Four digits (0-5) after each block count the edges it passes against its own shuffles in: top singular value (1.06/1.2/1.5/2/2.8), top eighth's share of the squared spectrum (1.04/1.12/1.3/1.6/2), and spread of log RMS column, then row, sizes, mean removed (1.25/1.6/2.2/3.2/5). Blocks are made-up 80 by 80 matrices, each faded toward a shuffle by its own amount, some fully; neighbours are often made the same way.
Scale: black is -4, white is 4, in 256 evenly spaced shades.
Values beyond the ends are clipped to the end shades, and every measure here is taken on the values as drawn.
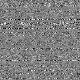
2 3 0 4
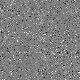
2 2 0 1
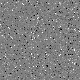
2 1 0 0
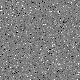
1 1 0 0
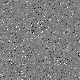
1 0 0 0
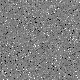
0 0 0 0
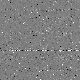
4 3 0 1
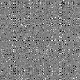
4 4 2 2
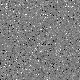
1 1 0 0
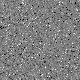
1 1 0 0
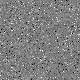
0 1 0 0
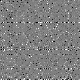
4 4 2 2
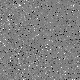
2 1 0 0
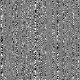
2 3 4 0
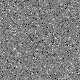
0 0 0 0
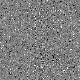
1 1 2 0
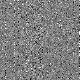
2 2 3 0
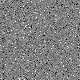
0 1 1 0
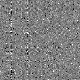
4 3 2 1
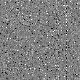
3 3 1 1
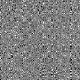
4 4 3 2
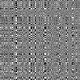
5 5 4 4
